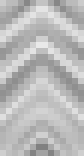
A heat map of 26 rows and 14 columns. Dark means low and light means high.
There is no seam. No single row or column stands out from its neighbours. Overall the values sit about 70% of the way up the scale. It is mirror symmetric from left to right. The histogram is bell-shaped.
